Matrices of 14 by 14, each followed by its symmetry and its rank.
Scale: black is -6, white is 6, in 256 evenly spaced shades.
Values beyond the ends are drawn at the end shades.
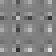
symmetric, rank one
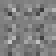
antisymmetric, rank two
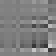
neither, rank one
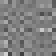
neither, rank two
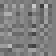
neither, rank two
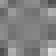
symmetric, rank one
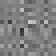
antisymmetric, rank two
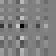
neither, rank one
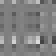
neither, rank one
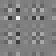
symmetric, rank one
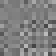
antisymmetric, rank two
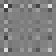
symmetric, rank one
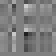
neither, rank one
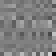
neither, rank two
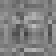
antisymmetric, rank two
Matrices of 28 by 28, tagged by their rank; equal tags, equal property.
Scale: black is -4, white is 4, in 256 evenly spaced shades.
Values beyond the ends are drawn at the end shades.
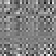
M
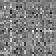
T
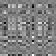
M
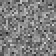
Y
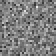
Y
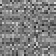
T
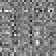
T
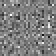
T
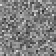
Y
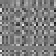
M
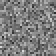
Y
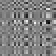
M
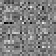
T
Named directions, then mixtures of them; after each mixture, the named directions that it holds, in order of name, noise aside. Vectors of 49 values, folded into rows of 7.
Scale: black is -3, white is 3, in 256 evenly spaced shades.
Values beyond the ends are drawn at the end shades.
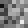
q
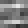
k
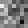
q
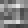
k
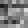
k, q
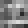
k, q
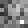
k, q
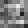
k, q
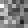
q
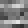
k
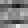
k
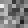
q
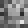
k, q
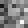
q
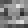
k, q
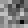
k, q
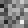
q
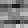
k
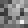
k, q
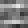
k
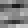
k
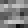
k
